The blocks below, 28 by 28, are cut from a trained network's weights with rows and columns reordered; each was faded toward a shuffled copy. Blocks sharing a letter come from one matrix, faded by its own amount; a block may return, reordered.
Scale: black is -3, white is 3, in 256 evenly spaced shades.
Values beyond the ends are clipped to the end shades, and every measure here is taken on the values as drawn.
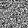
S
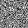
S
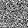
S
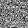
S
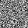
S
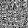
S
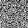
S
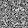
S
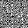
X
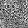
S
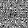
X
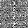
X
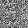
S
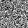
S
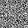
S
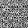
S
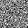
S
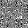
X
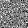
S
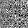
X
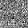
S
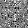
X
